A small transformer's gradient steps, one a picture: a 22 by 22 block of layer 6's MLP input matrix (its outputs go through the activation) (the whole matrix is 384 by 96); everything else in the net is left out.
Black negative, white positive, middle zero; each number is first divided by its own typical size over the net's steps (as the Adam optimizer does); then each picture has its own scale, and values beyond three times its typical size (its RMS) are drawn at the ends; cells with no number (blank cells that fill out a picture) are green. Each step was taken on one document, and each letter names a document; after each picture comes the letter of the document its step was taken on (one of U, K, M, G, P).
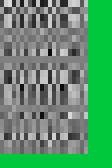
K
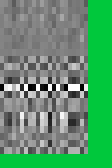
K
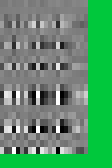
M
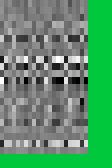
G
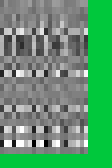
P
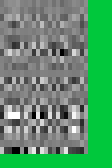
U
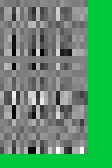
M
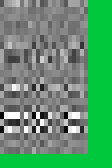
U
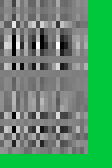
M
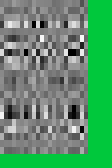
U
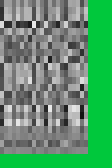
P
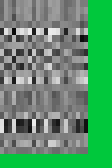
P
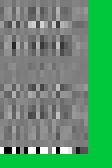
M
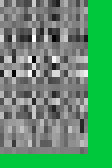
P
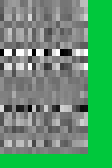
P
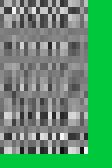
K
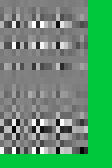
M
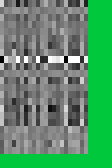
G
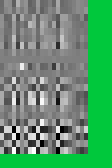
M
